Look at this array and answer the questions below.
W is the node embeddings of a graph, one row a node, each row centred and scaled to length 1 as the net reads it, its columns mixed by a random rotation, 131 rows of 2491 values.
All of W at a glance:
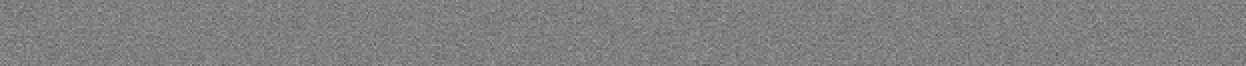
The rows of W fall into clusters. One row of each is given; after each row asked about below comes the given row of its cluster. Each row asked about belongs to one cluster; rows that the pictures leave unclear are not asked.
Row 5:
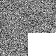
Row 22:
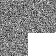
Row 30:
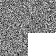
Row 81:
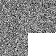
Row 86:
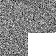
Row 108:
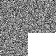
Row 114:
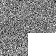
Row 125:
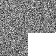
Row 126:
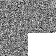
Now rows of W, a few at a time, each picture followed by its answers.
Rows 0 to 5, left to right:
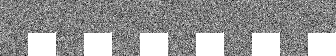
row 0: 125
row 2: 22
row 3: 30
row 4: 108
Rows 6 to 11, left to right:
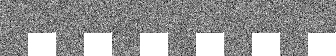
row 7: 30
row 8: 114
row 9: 81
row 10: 30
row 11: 81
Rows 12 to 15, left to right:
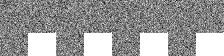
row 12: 30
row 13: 30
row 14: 108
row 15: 108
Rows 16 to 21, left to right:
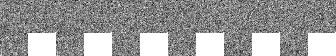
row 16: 114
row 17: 114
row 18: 125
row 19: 108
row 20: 125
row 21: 125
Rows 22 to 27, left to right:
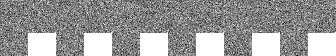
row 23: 30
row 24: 86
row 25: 5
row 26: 86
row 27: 126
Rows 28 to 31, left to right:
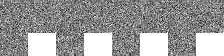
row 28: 81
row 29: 114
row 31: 5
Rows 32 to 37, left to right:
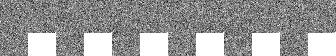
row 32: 81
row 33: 30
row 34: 114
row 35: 30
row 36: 114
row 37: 126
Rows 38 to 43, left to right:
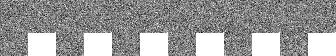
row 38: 22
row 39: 22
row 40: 5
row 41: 30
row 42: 114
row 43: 114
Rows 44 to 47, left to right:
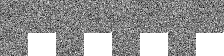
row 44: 22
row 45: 125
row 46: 86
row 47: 86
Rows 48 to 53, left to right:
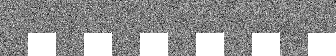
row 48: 86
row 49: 81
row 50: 108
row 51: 30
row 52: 30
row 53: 114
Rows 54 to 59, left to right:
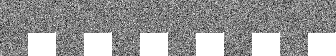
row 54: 114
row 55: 126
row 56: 86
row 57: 22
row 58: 125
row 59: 30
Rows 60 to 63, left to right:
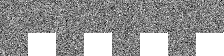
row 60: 5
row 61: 126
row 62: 81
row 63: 108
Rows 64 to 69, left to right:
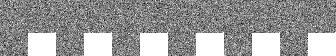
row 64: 86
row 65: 22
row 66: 81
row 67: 22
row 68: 114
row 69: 86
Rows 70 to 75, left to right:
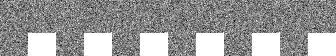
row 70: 108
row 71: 86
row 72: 126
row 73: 30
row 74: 126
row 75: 22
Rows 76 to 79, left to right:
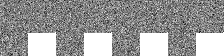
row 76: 114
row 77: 108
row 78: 125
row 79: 81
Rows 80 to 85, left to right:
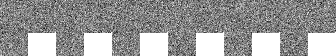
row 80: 114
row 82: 114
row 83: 86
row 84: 30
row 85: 125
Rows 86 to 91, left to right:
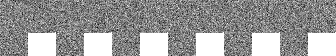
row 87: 126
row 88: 108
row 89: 22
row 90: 108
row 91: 108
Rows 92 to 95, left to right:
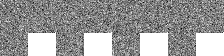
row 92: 81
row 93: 5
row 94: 114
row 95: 81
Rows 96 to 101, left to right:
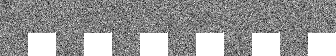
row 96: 30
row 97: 86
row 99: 5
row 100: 125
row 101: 108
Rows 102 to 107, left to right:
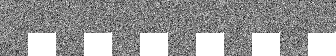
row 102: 125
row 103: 86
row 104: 30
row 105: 126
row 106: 81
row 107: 114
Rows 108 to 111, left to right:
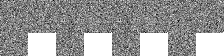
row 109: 81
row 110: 81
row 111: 126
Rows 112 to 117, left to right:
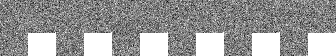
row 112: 81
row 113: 125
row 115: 22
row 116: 126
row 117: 22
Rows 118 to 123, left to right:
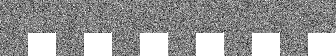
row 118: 81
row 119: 81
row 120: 22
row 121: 30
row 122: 108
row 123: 5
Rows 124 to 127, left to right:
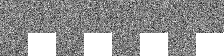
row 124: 125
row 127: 81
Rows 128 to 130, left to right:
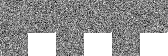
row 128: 114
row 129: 22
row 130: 5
